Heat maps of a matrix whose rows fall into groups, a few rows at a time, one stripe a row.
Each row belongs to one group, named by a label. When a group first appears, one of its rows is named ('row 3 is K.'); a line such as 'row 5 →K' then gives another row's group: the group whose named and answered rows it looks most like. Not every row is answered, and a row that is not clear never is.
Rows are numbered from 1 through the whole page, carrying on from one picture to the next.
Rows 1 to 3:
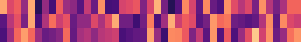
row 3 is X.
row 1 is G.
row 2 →X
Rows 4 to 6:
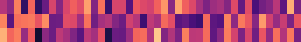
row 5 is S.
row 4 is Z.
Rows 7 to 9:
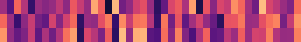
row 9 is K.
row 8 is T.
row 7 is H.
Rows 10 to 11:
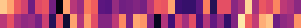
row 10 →S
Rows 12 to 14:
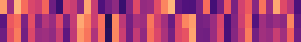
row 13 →Z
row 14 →Z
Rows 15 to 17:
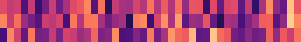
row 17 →X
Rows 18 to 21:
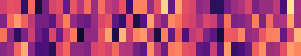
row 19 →X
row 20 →T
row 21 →X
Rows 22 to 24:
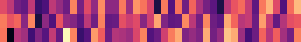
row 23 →G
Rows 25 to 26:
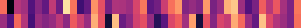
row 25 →H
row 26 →H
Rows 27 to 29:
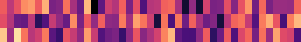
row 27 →S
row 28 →T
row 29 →S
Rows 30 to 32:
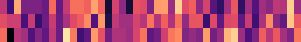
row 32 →H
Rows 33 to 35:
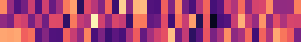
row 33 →K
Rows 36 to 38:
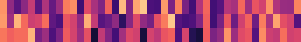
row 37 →S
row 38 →S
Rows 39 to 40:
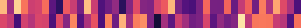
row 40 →K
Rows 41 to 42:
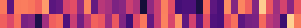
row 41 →S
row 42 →H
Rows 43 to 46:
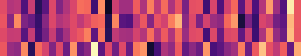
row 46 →K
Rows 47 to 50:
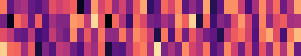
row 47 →H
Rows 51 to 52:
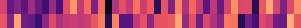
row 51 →T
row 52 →H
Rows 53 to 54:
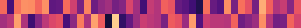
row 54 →H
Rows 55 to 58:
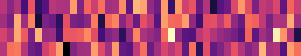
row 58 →H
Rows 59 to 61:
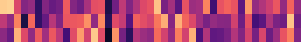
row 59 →G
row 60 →Z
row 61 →Z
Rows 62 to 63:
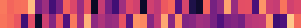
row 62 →S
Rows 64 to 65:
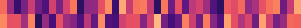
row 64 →T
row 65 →G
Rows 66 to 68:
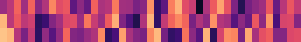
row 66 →X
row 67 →X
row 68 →G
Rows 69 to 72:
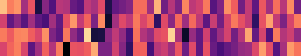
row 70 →T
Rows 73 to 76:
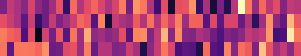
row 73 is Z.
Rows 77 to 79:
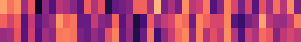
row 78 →X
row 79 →X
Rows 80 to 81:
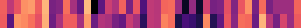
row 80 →S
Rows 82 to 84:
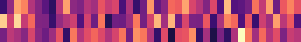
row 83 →G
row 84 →Z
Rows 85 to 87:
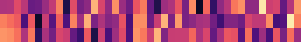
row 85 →H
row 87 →G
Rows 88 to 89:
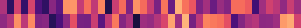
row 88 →Z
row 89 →X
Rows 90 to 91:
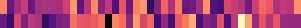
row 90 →K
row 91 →Z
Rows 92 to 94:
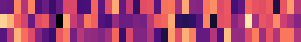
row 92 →X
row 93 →S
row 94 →X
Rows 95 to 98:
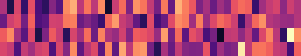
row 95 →Z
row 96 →X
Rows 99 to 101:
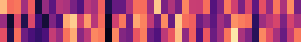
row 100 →Z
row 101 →H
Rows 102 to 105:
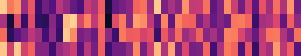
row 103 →Z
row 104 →T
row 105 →G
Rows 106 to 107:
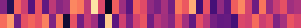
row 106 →Z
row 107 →K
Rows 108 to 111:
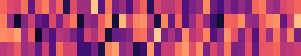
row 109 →T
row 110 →G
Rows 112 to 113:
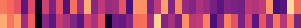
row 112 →K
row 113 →G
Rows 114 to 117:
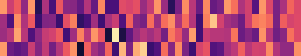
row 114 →G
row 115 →X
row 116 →H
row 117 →K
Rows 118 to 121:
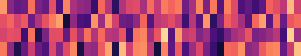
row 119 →H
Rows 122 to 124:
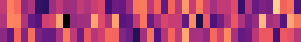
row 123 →H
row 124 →X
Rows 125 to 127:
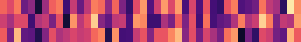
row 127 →H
